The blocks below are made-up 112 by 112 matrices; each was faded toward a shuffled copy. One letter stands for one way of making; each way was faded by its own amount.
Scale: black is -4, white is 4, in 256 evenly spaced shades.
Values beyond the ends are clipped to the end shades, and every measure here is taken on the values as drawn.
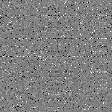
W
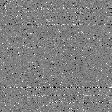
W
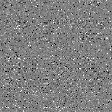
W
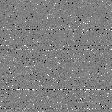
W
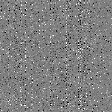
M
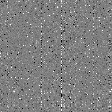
M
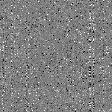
M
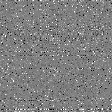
W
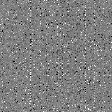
M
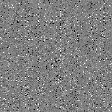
M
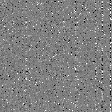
M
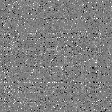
W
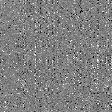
M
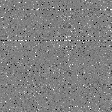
W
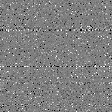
W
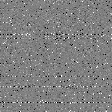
W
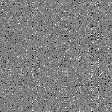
M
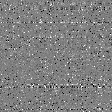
W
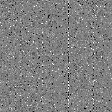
M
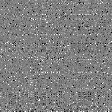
W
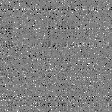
W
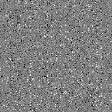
M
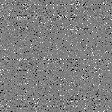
W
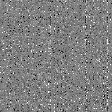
M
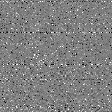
W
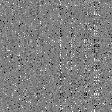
M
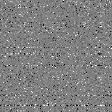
W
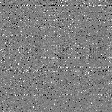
W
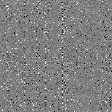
M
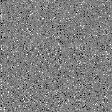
M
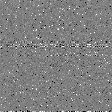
W
